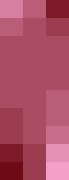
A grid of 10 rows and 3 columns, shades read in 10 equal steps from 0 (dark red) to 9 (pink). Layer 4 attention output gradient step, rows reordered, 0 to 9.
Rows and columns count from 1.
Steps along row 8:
up up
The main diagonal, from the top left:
7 4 4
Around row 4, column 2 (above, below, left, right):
4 4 4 4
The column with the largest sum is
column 3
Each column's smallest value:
0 3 1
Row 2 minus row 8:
2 0 -3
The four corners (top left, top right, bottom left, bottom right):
7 1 0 9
